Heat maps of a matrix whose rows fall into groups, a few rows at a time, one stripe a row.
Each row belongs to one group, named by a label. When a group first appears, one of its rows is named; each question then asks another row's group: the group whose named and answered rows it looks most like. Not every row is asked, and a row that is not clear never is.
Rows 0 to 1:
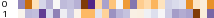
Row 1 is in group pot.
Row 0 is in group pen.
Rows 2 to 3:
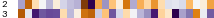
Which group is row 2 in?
pen
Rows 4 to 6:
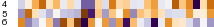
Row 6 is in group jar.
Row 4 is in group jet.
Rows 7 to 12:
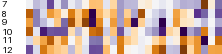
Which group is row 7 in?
pot
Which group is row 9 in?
jar
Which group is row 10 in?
pot
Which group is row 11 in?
jet
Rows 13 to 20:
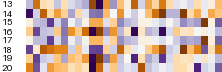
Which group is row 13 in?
pen
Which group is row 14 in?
jet
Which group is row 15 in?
pot
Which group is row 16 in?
jar
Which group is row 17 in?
pot
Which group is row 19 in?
jar
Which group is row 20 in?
jar
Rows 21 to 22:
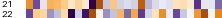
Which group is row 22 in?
pen
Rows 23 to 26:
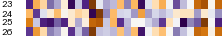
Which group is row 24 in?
jar
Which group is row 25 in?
pot
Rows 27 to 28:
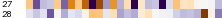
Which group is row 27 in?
jar
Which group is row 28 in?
pot
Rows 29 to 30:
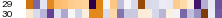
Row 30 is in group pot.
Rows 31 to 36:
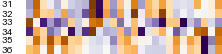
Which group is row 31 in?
pen
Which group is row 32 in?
pen
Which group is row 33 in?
pot
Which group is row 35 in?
jet
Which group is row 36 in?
jet
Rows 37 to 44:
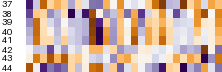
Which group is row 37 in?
jet
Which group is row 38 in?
pen
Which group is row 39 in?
pen
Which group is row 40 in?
pen
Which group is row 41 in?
pen
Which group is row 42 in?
pot
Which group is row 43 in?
jet
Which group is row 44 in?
pot
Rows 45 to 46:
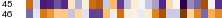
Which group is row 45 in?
pot
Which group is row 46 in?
jet
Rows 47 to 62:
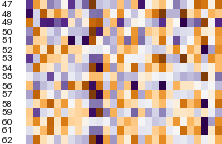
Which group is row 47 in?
pen
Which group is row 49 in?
pot
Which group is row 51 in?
pen
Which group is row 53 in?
jet
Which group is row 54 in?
pen
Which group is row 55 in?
pot
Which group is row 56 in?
jar
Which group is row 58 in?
jet
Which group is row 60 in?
jet
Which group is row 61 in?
jet
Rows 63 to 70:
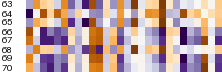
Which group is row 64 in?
jet
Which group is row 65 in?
pen
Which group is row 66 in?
pot
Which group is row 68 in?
pen
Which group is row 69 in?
pot
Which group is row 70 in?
pot
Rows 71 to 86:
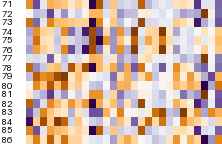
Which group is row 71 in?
jar
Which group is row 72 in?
pot
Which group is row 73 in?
jar
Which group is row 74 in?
pen
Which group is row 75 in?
pen
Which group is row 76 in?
pen
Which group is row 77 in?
pot
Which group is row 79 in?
jet
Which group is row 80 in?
jet
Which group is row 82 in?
jar
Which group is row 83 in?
jet
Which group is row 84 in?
jet
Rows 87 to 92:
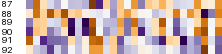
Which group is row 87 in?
pen
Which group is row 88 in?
jet
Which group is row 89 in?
pen
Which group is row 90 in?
pen
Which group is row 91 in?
pot
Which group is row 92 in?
pot
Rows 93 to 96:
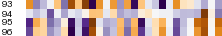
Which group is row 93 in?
jar
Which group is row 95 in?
pen
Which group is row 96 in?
pen
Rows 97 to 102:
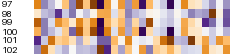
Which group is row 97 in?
jar
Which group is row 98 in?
pot
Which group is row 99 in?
jar
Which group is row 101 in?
jet
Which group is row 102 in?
pen
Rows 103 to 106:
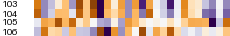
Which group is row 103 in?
jar
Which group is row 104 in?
jar
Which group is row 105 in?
jet
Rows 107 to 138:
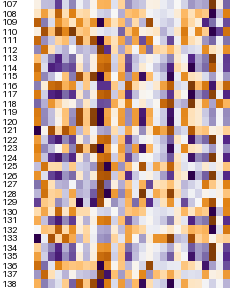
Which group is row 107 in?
pot
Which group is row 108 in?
jet
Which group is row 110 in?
jet
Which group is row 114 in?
pot
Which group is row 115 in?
jar
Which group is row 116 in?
jet
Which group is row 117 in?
pot
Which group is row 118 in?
jet
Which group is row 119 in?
jar
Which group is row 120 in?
jar
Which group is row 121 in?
jet
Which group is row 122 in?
pot
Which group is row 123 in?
jar
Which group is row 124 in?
pot
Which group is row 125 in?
pen
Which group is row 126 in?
pot
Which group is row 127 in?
pen
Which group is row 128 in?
pen
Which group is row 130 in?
jet
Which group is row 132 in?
jet
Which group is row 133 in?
jet
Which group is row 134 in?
pot
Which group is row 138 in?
jar
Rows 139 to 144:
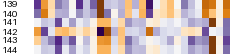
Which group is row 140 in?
pen
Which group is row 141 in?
pot
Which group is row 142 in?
jar
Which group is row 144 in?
pot
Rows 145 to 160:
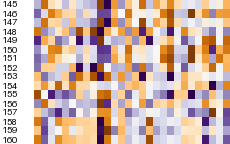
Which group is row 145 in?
pen
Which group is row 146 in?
jet
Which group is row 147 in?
pen
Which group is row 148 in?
jar
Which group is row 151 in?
jet
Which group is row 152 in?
pen
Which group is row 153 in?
jar
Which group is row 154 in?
jet
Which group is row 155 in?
pot
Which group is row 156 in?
pen
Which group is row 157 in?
pot
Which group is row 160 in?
jar
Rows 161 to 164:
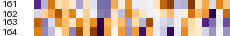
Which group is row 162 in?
jet
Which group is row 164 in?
jar
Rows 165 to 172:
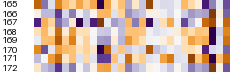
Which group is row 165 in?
jar
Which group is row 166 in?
pot
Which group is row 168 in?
jet
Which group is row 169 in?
jet
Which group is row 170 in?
jar
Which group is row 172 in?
pot
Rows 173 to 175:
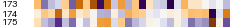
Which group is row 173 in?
jar
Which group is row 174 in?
jet
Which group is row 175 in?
pot
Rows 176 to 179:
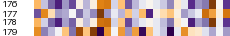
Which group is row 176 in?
pot
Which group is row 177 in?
pen
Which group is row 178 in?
pot
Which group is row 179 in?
jar
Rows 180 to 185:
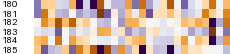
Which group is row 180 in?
pen
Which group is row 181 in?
pen
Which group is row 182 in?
jet
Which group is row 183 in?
pot
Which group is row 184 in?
jet
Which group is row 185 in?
jar
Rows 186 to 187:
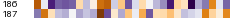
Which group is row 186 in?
pot
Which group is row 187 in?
pen
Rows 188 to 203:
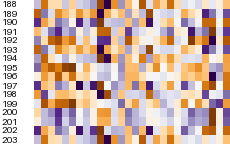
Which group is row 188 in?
pen
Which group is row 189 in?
jar
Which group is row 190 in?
pen
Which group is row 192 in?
jet
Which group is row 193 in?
jar
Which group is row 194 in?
pen
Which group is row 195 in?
jet
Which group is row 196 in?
jet
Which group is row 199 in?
jet
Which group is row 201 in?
pot
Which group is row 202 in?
pen
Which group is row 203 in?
pen
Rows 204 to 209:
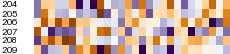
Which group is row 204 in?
pen
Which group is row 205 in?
pen
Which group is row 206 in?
jet
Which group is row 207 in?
pot
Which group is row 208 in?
jet
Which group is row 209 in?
jar
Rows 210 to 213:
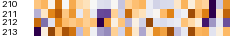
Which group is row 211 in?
jet
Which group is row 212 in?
jar
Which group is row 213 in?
jet
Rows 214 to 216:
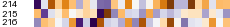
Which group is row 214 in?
jet
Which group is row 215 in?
jar
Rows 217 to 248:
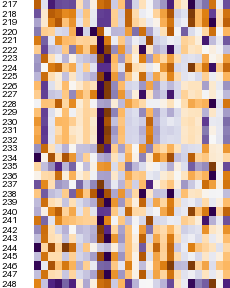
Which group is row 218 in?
jet
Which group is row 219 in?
jet
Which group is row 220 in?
pen
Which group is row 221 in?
jar
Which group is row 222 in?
jar
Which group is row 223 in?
pen
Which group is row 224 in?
jet
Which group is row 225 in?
pen
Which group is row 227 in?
jar
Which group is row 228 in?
jet
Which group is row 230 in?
jar
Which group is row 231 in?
jar
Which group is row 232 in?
jar
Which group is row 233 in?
pen
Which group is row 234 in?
jet
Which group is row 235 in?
pot
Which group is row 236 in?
jet
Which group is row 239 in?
pen
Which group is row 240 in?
jet
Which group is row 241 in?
jar
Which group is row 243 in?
pen
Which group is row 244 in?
jet
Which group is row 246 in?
jet
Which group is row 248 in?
pot
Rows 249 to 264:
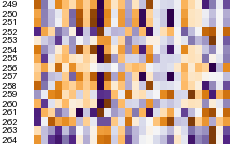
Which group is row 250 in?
jar
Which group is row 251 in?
jar
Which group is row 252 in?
pen
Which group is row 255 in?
jar
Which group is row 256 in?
jet
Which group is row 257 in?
jar
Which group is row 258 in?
jar
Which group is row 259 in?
jet
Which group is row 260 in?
jar
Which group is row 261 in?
pen
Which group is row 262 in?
jet
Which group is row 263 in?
pot
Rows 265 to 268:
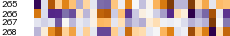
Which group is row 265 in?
jet
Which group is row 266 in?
pot
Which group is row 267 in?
pot
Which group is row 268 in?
jet
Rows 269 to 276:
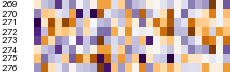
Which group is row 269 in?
pot
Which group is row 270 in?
pen
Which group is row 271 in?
jet
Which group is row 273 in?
pen
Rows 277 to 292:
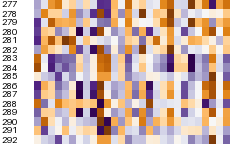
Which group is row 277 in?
jet
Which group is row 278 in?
pen
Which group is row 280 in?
pen
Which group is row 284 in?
pot
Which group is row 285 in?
pot
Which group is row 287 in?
pen
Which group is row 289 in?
pen
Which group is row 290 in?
pen
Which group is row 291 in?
jar
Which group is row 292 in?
pot
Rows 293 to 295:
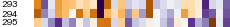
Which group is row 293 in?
jar
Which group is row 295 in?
pot
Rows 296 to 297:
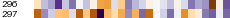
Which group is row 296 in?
pot
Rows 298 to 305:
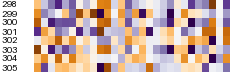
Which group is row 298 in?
pot
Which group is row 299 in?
jar
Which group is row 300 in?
pot
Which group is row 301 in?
pen
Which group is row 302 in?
jet
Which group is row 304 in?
jet
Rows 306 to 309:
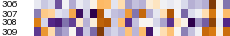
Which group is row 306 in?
pot
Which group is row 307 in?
pen
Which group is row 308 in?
pot
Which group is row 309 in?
pen
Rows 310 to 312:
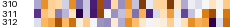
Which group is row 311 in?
pen
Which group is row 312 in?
jet
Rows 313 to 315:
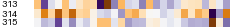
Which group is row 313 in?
jar
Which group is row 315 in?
pot
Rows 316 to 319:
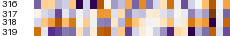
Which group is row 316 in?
pen
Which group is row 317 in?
pot
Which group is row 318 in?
jet
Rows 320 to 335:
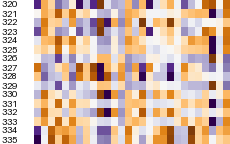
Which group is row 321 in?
jet
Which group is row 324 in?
jet
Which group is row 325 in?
jet
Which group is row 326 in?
pot
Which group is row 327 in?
jar
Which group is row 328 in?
jar
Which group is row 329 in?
pot
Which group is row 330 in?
pen
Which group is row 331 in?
jet
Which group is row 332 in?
pen
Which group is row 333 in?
jet
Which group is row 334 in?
jet
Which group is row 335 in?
jet
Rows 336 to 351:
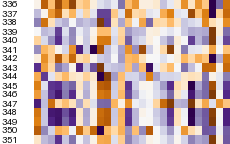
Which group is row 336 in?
jet
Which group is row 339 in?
pot
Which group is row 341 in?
pen
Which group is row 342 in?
jet
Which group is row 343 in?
pen
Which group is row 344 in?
jar
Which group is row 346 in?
pot
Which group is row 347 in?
jet
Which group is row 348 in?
pot
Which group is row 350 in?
jar
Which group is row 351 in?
pot
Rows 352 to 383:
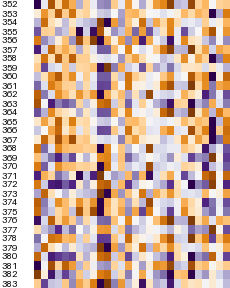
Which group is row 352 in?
jet
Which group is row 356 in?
jar
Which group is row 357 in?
jet
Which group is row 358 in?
jet
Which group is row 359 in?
jar
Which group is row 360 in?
jet
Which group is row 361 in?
jet
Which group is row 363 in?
pot
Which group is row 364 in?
jet
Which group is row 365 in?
jet
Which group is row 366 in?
jet
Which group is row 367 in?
jet
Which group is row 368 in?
jar
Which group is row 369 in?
pot
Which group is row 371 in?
pen
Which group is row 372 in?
pot
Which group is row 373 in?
pen
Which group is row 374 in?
jar
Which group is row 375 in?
jar
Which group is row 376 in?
jet
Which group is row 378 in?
jet
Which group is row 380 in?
pot
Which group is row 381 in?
jet
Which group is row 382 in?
pot
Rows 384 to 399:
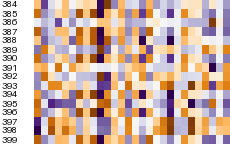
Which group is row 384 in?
jar
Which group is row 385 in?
jar
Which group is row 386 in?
pot
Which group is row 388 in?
jar
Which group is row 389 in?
pen
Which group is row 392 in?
pen
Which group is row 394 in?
jar
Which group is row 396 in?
jar
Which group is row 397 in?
jet
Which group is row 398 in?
jet
